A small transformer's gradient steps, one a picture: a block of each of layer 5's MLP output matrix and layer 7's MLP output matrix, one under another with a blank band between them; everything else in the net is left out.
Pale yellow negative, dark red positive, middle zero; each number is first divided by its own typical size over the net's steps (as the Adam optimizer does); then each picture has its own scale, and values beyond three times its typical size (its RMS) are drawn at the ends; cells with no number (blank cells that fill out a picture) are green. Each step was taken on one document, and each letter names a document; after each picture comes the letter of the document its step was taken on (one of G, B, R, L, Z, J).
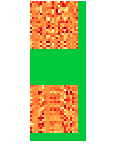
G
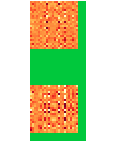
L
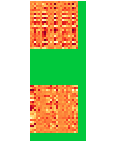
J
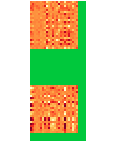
L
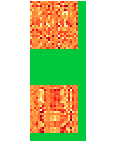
G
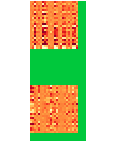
J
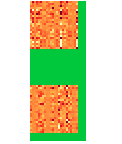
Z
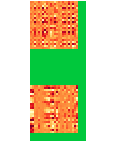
J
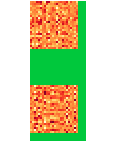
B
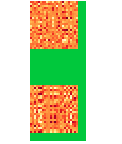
B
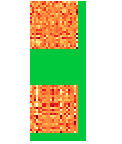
B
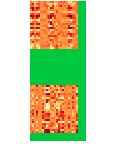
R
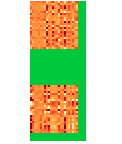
L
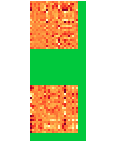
L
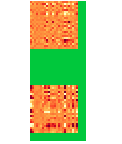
L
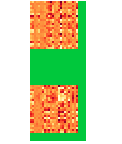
R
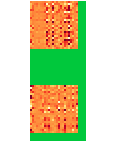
L
